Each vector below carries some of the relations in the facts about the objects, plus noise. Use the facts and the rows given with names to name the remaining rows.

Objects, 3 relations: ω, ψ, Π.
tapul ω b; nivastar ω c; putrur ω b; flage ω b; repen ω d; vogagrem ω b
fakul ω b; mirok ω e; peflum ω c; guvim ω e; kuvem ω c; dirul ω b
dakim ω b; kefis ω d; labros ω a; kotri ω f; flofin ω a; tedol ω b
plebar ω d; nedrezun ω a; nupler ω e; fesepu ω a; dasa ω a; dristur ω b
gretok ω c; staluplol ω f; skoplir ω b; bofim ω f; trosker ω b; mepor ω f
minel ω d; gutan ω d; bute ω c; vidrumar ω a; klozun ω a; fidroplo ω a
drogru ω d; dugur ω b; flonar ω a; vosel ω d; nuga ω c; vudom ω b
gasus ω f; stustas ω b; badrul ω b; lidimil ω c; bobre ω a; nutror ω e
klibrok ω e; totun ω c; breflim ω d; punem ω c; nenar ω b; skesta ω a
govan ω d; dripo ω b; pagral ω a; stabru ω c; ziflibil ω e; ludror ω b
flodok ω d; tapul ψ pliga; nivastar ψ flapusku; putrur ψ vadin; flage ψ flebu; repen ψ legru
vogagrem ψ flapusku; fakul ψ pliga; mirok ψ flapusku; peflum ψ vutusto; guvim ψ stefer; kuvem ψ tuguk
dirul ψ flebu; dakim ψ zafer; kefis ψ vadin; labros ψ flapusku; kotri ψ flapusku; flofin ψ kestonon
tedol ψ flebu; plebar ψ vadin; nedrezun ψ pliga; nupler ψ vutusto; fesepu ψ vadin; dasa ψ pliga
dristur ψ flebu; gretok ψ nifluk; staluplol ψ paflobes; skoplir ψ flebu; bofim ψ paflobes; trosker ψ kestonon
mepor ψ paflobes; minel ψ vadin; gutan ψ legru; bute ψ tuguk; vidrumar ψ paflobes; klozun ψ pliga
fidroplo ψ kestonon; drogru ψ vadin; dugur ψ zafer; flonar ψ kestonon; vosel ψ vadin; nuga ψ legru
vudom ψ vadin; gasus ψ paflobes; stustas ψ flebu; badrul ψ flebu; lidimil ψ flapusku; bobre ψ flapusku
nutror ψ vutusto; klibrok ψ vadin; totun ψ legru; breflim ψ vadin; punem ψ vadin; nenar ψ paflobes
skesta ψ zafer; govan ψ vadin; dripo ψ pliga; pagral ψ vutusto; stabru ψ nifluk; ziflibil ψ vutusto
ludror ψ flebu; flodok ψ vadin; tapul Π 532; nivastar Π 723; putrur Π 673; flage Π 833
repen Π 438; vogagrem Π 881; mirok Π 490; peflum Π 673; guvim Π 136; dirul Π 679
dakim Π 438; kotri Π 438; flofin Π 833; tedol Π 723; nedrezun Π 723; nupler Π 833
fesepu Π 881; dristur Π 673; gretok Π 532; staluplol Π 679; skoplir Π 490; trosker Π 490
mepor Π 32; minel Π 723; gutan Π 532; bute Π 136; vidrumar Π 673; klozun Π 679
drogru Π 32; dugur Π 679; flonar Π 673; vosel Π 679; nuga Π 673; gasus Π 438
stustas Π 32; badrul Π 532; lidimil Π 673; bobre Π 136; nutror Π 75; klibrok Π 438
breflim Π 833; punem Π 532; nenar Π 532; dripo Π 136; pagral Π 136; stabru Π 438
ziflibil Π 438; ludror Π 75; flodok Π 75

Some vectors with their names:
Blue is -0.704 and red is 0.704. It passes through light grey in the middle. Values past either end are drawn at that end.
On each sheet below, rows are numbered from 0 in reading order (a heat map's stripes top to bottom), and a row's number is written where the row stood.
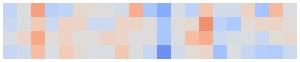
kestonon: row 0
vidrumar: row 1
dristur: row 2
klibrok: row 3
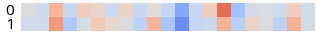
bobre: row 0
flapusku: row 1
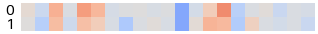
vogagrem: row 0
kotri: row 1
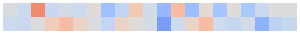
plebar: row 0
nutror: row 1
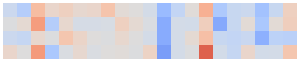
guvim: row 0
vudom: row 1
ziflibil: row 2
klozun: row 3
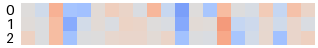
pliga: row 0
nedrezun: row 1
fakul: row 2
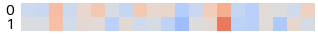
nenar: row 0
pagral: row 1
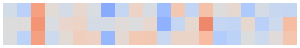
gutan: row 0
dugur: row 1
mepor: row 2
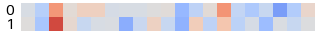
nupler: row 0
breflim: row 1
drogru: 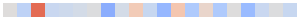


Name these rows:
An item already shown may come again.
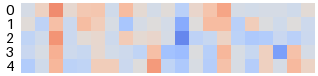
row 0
skoplir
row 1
kotri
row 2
punem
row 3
vutusto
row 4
paflobes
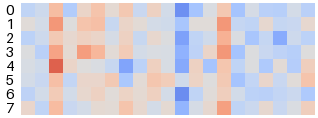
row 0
nivastar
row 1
trosker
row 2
peflum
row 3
mirok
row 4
vosel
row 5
bofim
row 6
stabru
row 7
dripo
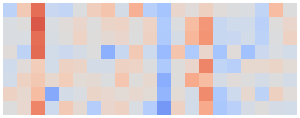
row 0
flebu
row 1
flage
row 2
flage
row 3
drogru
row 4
vidrumar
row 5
ludror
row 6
dasa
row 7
fesepu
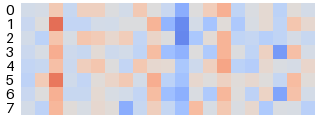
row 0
dakim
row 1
vadin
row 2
lidimil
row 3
vutusto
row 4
nenar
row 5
flebu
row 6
vutusto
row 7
repen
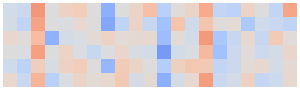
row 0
staluplol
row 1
gutan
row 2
dasa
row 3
putrur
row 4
gasus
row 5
tapul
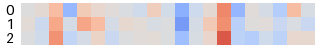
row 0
labros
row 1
vogagrem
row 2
flofin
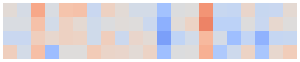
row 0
trosker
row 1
flonar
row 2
peflum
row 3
fakul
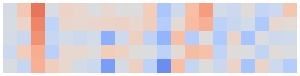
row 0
dirul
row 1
stustas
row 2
minel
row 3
tedol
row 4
flodok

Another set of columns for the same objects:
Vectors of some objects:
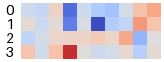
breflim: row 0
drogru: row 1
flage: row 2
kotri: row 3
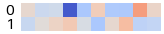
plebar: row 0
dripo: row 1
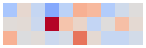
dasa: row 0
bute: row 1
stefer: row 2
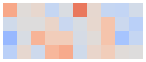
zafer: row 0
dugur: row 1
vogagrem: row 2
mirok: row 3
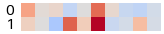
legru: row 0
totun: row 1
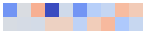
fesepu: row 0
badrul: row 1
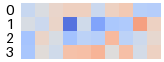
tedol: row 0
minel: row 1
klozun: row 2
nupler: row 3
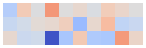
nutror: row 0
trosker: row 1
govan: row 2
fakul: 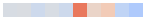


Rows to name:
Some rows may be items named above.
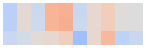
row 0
mirok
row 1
mirok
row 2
trosker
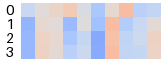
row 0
dripo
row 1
nedrezun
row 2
pagral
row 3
bobre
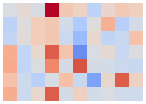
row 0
stabru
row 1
dakim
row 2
repen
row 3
mepor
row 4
bofim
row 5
punem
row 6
staluplol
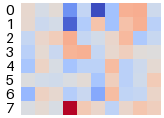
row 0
putrur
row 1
vudom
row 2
ludror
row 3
mirok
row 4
klozun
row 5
gutan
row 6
bobre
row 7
stabru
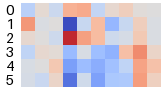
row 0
mirok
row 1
vadin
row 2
nivastar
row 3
klibrok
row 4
flodok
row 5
minel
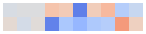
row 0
stustas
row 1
vosel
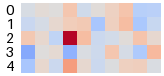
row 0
dirul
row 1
skoplir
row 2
lidimil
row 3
flofin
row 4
guvim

